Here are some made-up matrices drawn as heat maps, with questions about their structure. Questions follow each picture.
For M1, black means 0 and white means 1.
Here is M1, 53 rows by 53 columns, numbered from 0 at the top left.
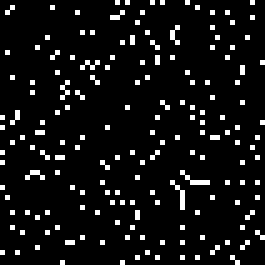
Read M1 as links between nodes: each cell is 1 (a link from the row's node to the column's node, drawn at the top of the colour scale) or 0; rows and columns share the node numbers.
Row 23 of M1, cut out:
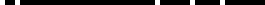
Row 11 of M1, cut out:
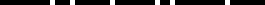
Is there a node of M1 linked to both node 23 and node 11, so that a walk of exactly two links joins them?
yes
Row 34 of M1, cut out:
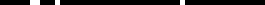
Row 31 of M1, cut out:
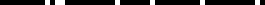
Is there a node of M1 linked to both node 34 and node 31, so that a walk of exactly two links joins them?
yes
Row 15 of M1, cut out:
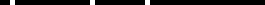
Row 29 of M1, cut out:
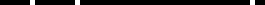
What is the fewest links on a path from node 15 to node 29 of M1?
1
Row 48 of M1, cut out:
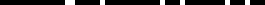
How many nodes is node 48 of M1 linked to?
7
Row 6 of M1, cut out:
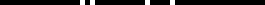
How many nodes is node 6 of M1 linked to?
4
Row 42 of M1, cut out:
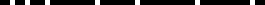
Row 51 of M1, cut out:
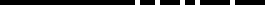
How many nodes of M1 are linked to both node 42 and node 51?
2
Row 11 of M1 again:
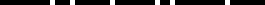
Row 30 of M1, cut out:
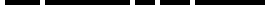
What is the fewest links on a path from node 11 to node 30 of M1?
2
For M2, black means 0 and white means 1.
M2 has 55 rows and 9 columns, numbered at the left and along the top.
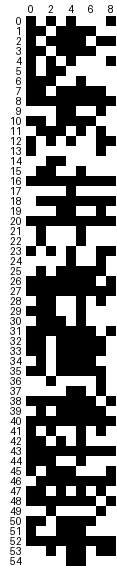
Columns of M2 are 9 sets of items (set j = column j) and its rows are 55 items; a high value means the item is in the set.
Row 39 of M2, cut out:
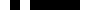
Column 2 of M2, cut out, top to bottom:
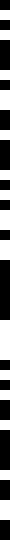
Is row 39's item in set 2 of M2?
yes
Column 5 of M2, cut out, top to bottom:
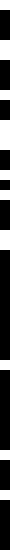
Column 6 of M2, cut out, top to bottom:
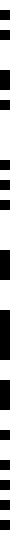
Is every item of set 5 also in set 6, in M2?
yes
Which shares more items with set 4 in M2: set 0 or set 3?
set 3
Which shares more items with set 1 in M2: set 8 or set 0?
set 8
